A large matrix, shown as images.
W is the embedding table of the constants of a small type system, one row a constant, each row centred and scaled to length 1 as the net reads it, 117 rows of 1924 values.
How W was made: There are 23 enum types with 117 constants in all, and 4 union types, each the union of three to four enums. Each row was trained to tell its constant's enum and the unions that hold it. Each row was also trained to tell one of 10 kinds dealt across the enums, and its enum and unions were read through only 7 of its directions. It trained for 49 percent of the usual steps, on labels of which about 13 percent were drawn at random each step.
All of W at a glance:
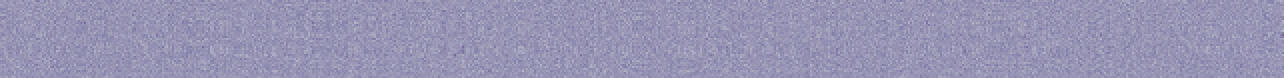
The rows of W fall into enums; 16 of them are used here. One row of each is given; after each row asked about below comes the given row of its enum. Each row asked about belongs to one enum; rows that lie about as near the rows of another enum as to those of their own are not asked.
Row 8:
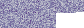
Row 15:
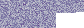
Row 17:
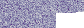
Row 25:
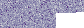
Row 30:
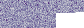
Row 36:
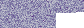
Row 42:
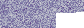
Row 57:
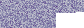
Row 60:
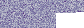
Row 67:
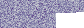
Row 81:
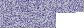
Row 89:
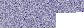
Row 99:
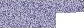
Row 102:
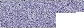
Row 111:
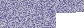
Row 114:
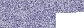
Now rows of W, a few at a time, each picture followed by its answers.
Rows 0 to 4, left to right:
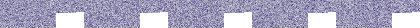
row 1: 57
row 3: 57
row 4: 89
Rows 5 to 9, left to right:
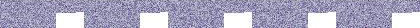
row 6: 8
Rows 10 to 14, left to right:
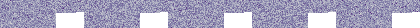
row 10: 25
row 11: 81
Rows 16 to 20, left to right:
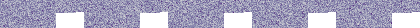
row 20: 60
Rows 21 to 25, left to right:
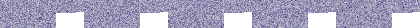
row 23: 102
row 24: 67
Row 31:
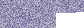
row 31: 111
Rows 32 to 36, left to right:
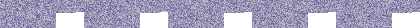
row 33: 15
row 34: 111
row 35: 25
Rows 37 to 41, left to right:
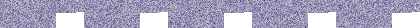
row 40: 25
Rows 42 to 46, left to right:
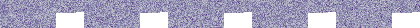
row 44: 111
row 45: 111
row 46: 99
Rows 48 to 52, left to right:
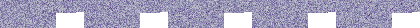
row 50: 8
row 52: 67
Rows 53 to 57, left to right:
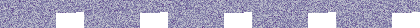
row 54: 42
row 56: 42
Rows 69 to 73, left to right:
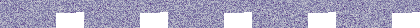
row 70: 15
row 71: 42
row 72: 17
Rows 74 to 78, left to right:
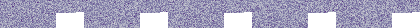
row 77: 102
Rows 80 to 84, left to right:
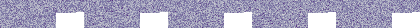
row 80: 114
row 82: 81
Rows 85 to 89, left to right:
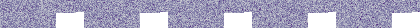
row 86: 25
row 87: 8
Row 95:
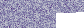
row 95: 67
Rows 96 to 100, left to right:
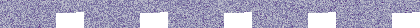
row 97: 15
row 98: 17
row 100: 60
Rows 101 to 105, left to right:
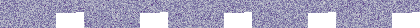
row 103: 114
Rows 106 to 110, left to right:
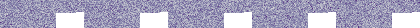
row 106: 17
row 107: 15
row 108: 42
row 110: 17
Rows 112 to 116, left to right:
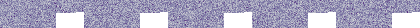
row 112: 8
